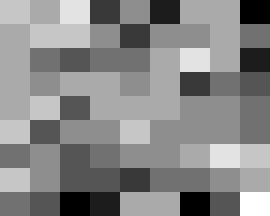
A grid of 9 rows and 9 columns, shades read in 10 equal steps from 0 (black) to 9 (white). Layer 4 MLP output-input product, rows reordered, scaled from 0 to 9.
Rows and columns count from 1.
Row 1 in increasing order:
0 1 2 5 6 6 6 7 8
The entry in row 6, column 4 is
5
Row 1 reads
7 6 8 2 5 1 6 6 0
